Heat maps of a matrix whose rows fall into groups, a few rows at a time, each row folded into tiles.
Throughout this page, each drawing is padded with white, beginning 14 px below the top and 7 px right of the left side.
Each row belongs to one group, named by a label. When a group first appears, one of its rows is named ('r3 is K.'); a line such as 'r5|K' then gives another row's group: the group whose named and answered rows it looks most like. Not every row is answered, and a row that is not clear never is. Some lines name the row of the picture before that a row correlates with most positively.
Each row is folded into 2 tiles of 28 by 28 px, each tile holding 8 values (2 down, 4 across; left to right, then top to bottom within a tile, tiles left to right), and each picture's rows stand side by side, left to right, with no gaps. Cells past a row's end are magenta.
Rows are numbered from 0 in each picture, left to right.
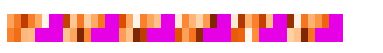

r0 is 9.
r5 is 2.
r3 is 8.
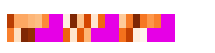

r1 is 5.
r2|9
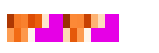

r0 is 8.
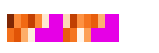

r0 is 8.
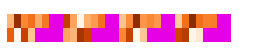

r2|9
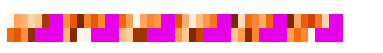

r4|2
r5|8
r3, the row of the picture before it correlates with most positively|1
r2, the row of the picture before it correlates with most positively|1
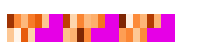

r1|2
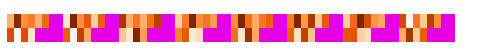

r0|5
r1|5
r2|2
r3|9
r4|5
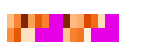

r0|9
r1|8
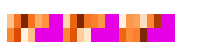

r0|9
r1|9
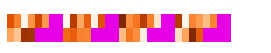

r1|5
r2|8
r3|2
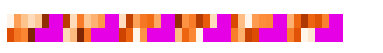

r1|2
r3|8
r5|9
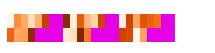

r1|2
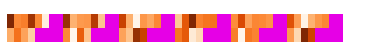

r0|8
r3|9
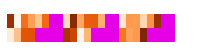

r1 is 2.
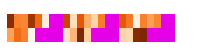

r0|8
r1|2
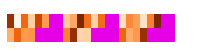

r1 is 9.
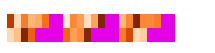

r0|2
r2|9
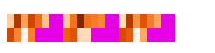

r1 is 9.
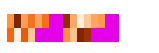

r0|5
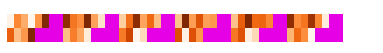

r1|8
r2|9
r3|5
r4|9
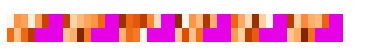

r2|8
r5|2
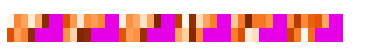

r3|2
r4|9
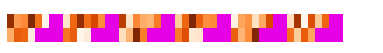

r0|8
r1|9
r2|2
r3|9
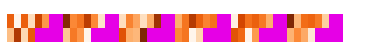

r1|8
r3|9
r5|8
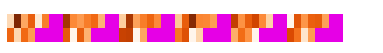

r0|5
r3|9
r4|8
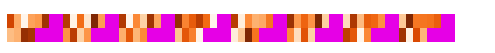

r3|8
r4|2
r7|5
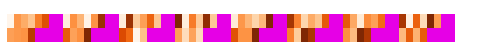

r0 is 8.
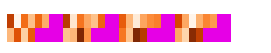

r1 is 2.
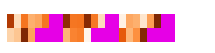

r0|2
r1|8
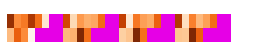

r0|8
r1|2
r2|2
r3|2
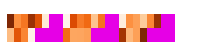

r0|8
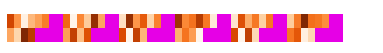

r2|5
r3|8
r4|5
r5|9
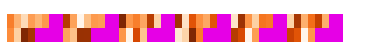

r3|2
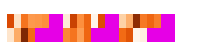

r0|2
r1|5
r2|9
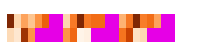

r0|2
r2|9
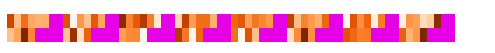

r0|2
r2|8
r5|2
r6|5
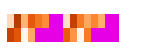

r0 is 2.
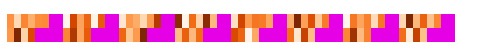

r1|5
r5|5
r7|5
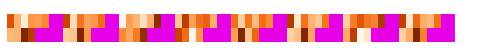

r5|2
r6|9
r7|2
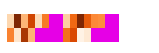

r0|5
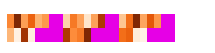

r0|5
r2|9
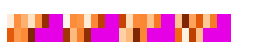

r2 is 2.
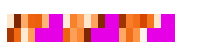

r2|8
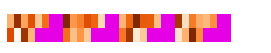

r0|5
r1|8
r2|9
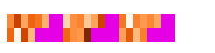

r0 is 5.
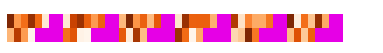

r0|8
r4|2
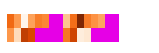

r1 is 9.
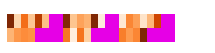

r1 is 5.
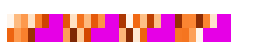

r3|8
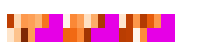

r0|2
